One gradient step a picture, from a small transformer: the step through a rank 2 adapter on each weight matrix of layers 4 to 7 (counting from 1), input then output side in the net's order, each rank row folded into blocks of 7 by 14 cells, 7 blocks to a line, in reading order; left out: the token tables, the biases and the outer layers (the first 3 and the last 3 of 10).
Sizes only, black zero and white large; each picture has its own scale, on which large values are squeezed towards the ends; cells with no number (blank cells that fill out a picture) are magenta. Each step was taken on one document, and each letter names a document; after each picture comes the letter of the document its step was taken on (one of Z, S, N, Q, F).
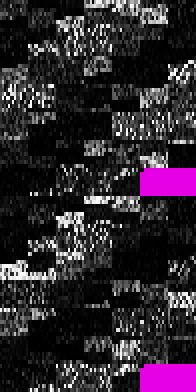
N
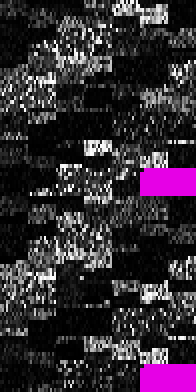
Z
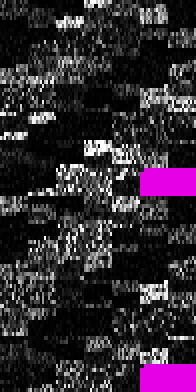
Z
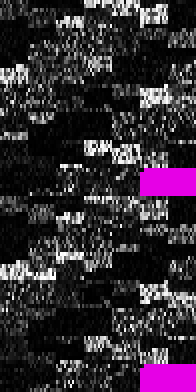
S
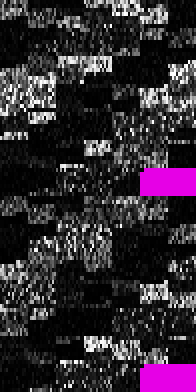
Z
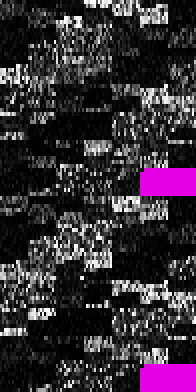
S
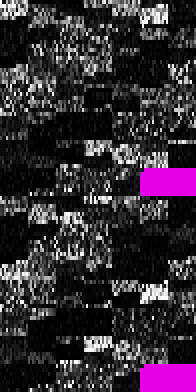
S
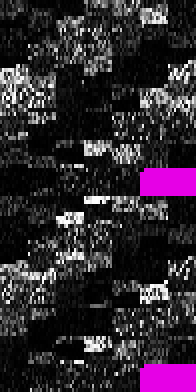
N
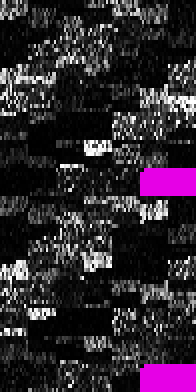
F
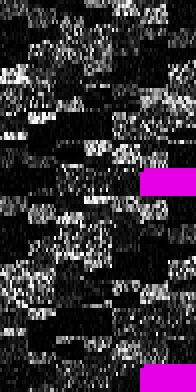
F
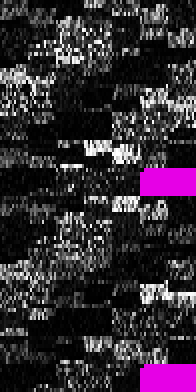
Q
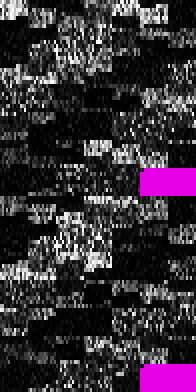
S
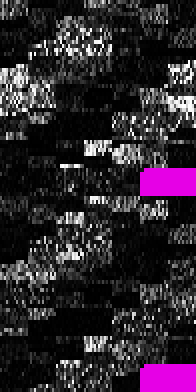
Q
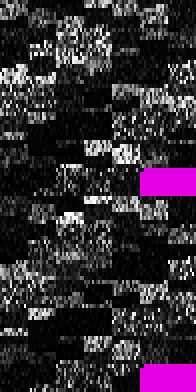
Q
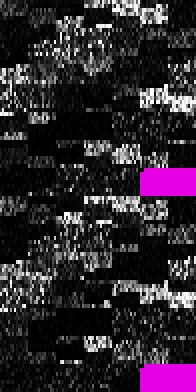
F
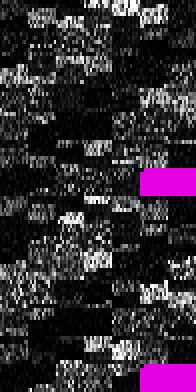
Q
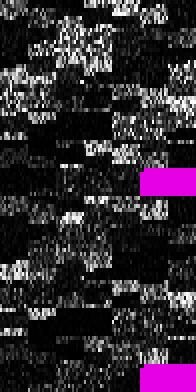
F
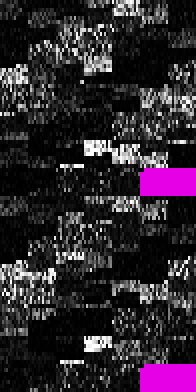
N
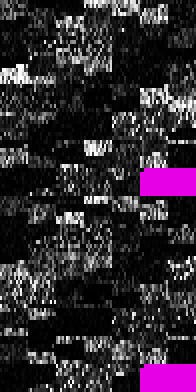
Q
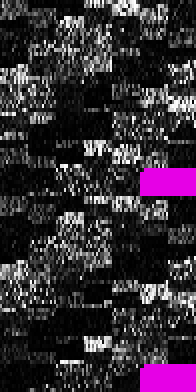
Q
